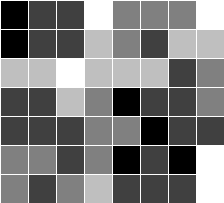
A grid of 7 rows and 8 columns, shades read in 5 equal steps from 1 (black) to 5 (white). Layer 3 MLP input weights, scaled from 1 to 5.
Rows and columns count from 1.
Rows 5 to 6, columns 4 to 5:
3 3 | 3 1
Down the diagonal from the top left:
1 2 5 3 3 2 2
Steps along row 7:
down up up down same same up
